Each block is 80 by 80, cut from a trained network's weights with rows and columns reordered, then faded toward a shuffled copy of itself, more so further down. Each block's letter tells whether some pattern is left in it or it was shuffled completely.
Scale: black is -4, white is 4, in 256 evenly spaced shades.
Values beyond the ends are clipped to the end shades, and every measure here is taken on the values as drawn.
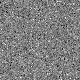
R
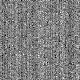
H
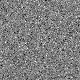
R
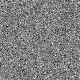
R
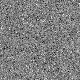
R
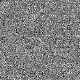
H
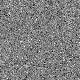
R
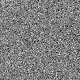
R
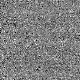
H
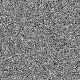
R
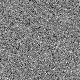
R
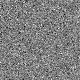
R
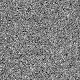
R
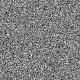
R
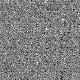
H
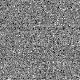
H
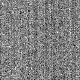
H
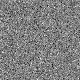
R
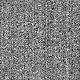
H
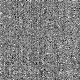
H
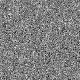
H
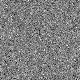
R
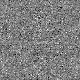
H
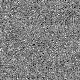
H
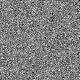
H
